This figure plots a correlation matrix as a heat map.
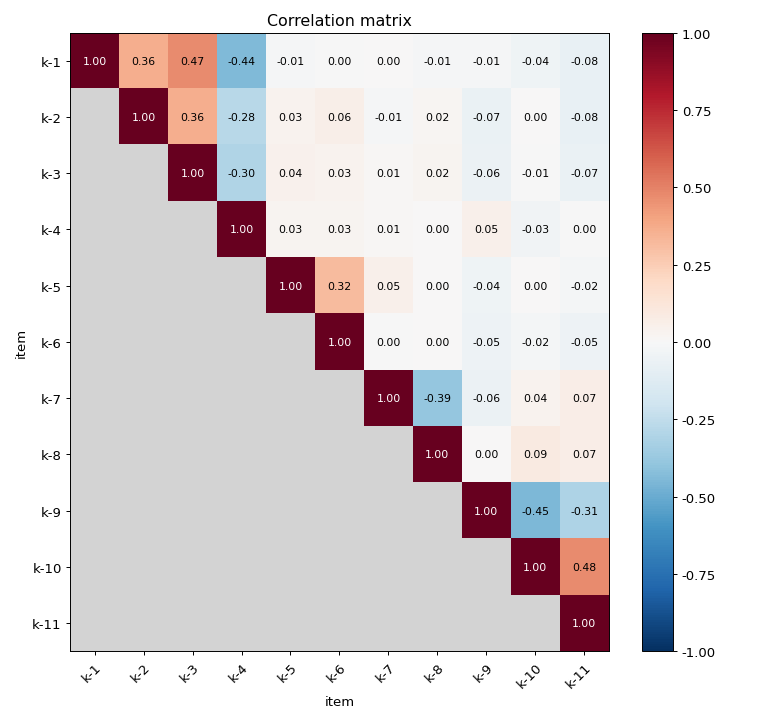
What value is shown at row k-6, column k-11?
-0.05
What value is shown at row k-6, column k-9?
-0.05
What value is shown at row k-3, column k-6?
0.03
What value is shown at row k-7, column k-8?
-0.39
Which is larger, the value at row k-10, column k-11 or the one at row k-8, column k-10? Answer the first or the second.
the first
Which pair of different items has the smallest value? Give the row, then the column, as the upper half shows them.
k-9, k-10
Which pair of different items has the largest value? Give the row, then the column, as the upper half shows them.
k-10, k-11
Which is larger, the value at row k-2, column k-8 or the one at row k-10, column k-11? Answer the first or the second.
the second
